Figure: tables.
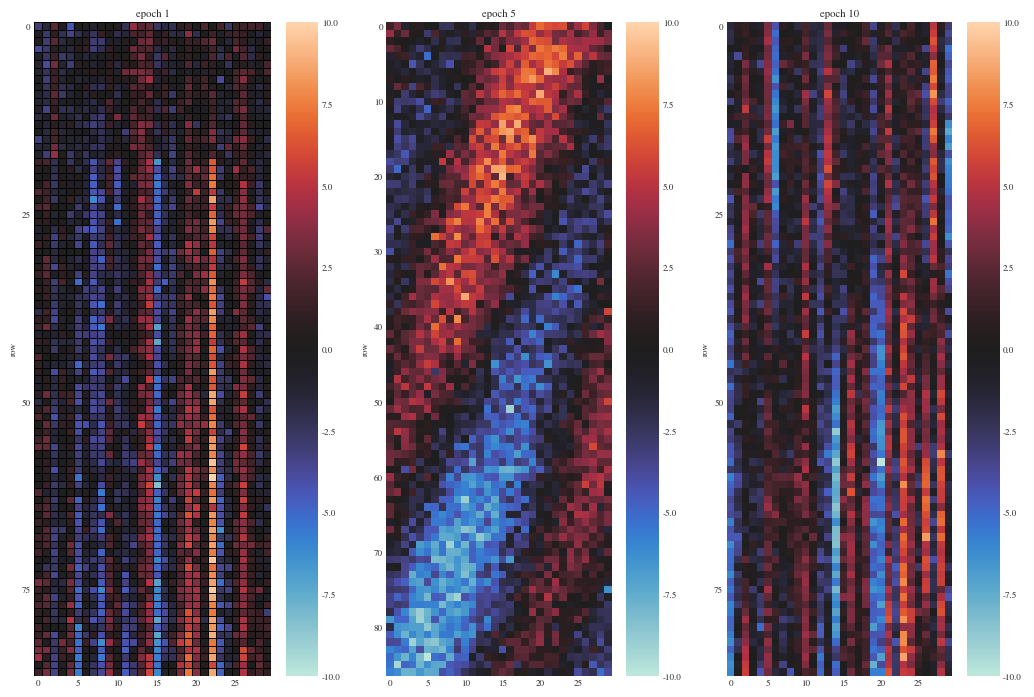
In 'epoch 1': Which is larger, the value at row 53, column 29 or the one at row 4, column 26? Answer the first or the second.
the second
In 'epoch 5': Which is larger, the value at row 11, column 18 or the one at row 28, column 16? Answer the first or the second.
the first
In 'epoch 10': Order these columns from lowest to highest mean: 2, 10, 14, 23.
14, 2, 10, 23
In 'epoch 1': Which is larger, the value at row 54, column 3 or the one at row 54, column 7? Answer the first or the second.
the first
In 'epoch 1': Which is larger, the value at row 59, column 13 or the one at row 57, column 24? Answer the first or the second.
the first
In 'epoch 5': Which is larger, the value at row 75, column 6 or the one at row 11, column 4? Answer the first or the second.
the second
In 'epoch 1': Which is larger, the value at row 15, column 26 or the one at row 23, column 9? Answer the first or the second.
the first
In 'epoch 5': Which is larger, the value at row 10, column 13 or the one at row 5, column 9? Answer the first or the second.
the first
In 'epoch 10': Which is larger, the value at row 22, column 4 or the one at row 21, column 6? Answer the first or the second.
the first
